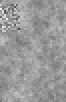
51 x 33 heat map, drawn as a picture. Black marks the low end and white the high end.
Slope: none. Histogram: heavy tails on both sides. Odd patch: rougher, in the top left. Average level on the scale: 60%. Roughest part: top left. Mirror symmetry: none.
